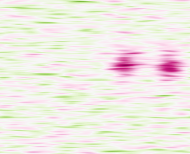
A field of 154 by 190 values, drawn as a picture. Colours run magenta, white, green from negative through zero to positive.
The values are skewed, with a long tail toward low values. The ninth with the lowest average is the middle right. Two dips sink into the field. Neither half mirrors the other.
